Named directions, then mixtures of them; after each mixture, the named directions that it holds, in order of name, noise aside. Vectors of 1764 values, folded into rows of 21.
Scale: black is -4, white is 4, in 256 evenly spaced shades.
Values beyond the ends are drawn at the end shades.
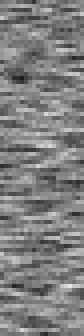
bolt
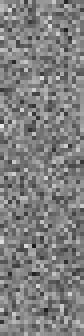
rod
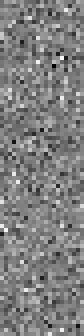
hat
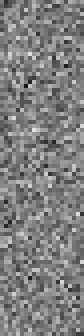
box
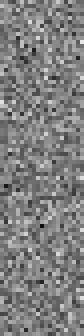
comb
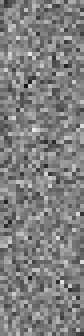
box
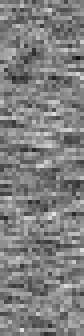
bolt, comb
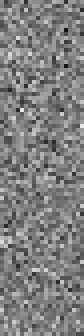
box, rod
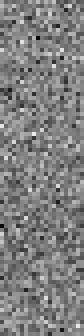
hat, rod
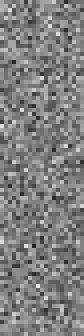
rod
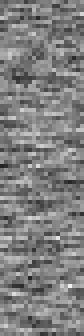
bolt, box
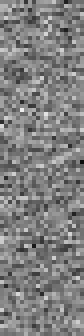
bolt, rod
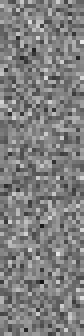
comb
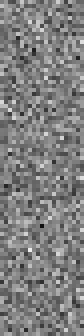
comb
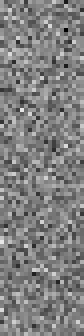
box, rod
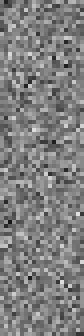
box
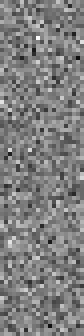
comb, hat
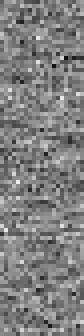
bolt, hat
